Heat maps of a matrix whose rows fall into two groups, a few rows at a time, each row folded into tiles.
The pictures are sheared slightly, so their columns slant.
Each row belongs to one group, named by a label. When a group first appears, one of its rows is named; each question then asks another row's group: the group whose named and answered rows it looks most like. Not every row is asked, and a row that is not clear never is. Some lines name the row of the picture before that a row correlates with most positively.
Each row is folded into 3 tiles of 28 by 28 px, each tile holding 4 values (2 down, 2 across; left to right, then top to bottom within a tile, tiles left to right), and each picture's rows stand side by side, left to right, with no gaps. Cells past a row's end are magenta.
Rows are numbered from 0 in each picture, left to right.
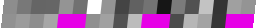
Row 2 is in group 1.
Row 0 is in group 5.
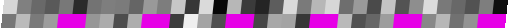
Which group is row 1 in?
5
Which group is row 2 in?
1
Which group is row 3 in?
1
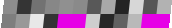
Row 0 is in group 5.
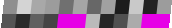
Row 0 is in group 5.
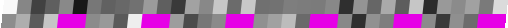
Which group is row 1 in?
5
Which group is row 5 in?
1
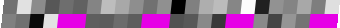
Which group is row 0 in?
5
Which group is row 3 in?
1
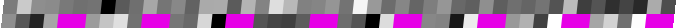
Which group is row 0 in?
5
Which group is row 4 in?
5
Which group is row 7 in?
5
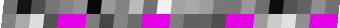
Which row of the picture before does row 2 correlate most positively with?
3
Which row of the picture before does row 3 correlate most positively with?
1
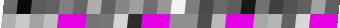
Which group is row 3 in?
5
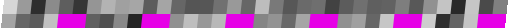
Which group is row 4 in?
5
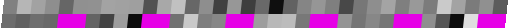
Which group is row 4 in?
1
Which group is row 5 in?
5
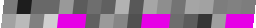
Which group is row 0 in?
5
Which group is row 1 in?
1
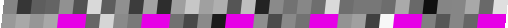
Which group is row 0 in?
5
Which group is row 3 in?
1
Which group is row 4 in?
5
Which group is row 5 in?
1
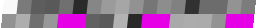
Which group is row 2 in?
5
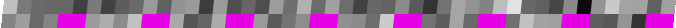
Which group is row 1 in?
5
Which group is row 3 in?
1
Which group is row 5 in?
1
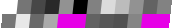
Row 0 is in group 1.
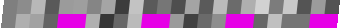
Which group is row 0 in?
1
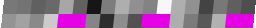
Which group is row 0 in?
5
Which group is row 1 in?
1
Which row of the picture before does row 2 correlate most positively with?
1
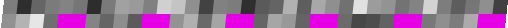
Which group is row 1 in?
1
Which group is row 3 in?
1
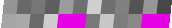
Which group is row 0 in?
5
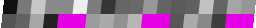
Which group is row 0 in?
1
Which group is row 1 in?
5
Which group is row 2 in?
1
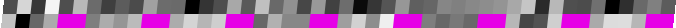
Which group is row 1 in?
5
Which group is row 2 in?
5
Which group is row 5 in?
1
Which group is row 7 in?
5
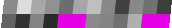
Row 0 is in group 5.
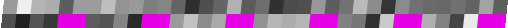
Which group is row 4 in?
5
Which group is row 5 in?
5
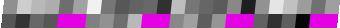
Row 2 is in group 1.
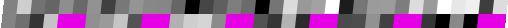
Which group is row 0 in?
5
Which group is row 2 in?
5
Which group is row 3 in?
1
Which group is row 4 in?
1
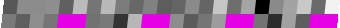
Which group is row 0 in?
1
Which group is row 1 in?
5
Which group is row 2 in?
1
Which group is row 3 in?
1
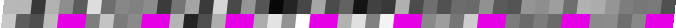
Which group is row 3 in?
5
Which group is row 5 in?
5
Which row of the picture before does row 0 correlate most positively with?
1
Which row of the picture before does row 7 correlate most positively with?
1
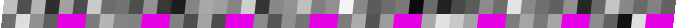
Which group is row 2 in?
1
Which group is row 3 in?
1
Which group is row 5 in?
5
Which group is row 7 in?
5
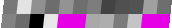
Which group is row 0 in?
5
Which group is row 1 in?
5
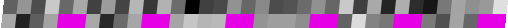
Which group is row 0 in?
1
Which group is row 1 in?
1
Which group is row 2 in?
5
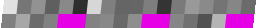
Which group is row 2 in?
5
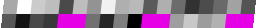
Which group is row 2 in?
5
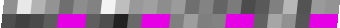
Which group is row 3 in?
1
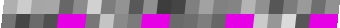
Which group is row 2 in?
1
